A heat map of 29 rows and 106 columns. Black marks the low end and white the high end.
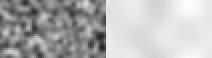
The table splits into one row of 2 panels. Panel 1,1: middling, blotchy, strong in contrast. Panel 1,2: very high, smooth, faint in contrast.
